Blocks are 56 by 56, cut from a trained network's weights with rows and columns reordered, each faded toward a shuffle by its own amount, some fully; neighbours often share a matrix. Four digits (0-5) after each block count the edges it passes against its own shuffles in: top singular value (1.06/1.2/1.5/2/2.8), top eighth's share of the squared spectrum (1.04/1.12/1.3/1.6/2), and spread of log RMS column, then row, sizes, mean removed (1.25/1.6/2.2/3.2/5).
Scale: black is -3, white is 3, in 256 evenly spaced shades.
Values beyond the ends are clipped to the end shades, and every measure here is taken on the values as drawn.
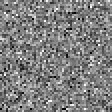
1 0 0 0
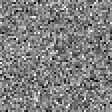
0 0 0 0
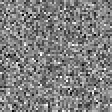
2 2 0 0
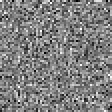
2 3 0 1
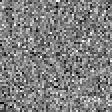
1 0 0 0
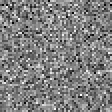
1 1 0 1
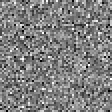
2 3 1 1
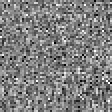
3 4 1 2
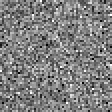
0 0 0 0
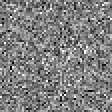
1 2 0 1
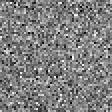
0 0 0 0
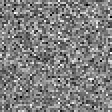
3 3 1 1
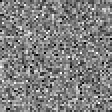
0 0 0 0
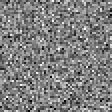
2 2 0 0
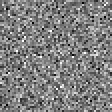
1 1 0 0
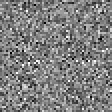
2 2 1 0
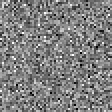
1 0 0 0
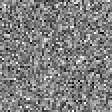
0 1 0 0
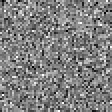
0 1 0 0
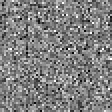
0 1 0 1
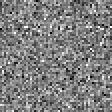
1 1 0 1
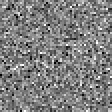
0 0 0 1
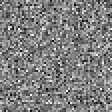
1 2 0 1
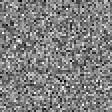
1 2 0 0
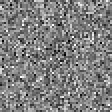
2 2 0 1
